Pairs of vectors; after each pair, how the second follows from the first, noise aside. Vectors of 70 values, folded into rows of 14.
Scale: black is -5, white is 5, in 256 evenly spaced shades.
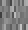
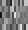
scaled up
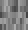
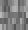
negated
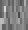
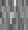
wrapped around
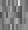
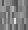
wrapped around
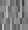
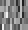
scaled up
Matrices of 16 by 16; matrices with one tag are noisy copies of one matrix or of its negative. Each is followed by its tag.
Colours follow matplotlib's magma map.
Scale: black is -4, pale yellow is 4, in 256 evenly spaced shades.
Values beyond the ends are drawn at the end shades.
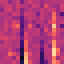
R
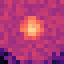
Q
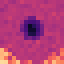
Q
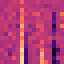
R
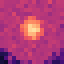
Q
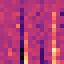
R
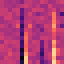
R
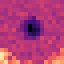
Q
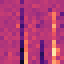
R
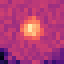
Q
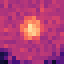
Q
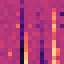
R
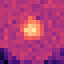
Q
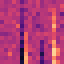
R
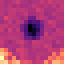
Q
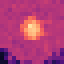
Q
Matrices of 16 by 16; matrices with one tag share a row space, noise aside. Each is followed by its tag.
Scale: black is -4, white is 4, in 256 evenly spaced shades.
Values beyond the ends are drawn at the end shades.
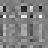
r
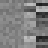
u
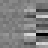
u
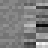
u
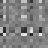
r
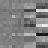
u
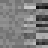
u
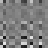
r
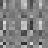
r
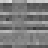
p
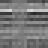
p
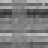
p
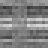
p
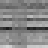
p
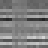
p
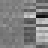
u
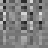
r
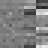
u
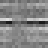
p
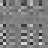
r
